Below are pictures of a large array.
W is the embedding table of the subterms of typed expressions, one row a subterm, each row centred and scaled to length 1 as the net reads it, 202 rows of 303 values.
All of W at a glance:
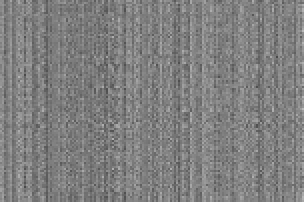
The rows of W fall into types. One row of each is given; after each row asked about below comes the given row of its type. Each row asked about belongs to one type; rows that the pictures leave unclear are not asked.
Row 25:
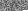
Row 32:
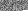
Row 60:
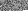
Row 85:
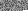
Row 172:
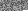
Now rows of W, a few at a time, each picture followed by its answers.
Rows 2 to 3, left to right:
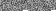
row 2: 172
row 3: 85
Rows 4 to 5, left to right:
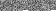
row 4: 32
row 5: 60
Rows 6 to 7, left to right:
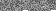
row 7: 172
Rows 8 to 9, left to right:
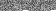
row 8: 60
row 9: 32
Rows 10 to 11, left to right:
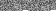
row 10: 60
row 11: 172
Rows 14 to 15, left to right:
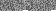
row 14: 60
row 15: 32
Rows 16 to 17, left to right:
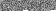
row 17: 32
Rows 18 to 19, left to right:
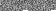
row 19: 32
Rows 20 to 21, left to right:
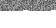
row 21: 32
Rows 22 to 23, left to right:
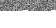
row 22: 32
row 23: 25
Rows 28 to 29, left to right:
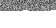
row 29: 172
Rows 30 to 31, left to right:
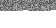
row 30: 32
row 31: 172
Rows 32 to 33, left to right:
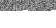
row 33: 25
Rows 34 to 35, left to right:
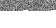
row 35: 85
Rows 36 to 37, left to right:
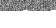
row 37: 32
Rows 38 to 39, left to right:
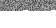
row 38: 32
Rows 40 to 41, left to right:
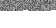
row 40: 32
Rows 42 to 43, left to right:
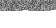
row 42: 25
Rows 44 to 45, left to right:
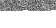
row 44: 25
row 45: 60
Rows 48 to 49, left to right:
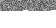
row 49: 25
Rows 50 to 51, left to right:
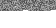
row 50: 172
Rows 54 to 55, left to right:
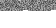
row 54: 85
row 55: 32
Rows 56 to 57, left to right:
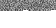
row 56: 85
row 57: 85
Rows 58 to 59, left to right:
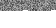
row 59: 85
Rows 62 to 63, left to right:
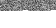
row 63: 60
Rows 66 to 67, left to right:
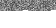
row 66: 25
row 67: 32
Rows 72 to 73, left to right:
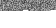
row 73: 32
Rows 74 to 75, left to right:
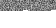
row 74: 85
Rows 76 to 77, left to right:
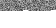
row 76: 85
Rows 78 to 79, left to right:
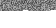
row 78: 172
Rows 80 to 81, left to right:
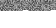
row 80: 60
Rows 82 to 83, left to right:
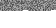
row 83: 32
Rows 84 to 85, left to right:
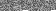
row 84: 172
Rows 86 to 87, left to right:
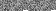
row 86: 85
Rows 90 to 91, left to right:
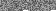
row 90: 25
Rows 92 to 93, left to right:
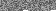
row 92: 25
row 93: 172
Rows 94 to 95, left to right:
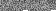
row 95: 172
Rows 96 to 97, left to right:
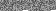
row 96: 32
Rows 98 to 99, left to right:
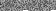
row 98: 85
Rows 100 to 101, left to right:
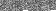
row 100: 32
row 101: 172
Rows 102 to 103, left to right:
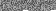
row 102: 172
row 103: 32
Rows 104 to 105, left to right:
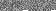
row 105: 85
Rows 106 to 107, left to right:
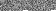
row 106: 60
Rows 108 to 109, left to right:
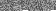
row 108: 172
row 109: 60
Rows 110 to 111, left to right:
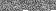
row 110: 172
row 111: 60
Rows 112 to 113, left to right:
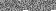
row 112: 85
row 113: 32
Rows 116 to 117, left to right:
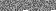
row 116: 32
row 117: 85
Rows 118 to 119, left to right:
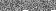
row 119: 85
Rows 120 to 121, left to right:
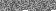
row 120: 25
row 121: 25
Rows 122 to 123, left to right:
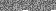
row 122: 32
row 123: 32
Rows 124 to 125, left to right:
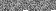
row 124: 85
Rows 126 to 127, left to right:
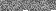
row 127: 172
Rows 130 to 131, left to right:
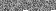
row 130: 85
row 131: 85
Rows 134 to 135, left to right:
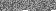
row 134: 32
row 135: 25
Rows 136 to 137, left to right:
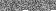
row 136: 25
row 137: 60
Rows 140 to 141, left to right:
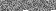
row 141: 85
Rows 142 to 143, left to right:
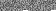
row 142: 85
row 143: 32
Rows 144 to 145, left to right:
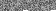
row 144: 85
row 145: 172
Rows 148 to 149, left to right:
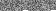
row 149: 60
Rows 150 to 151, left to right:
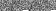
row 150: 25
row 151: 60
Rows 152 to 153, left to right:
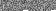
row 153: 32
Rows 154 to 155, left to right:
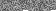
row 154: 172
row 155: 25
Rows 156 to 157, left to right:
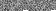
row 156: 85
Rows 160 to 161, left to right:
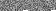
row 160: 32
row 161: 85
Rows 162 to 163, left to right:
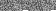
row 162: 60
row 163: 60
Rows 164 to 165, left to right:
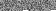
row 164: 85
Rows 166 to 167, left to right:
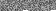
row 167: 172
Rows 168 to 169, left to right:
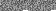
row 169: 32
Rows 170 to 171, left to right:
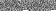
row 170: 85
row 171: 85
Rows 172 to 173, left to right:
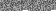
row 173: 32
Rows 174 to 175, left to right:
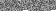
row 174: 85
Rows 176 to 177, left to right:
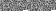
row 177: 85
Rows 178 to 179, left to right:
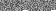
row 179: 85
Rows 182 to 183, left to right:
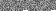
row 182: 85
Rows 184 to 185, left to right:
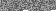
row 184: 25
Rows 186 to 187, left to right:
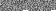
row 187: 85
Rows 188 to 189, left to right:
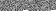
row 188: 32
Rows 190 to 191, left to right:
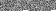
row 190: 85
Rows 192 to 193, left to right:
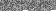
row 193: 32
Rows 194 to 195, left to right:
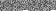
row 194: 32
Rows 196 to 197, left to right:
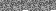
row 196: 172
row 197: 172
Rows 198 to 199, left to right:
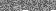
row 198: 172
